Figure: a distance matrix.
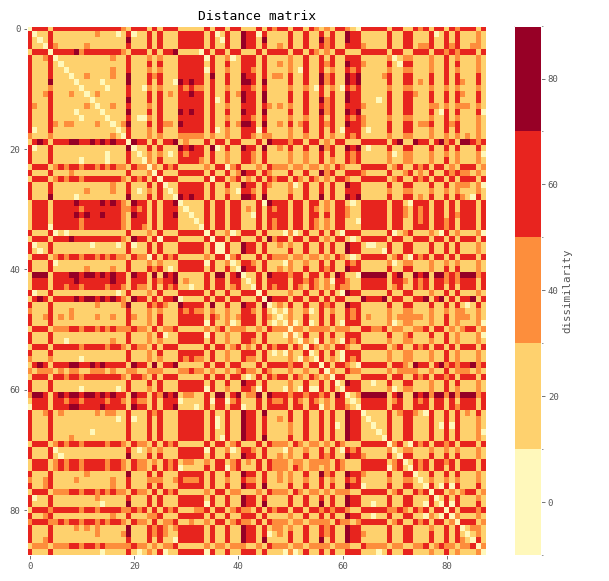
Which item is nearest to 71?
6
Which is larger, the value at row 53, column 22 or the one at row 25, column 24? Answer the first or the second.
the second
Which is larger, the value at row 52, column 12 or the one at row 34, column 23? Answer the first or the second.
the second
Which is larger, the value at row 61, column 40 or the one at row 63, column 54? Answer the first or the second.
the first
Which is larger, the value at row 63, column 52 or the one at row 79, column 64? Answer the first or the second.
the first
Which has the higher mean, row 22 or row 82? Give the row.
82
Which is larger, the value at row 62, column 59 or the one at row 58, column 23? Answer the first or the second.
the first
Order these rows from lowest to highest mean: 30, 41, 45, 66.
66, 30, 45, 41
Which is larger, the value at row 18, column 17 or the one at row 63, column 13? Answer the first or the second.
the second
